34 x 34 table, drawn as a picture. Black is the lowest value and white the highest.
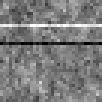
Histogram: heavy tails on both sides. Average level on the scale: 50%. Odd lines: rows 9 and 15. Slope: none. Grain: streaks across.
